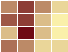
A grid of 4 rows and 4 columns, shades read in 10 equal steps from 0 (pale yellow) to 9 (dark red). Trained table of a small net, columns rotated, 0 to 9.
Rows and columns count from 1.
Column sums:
17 27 9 2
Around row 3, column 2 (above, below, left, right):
7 4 2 2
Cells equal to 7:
2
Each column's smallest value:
2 4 1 0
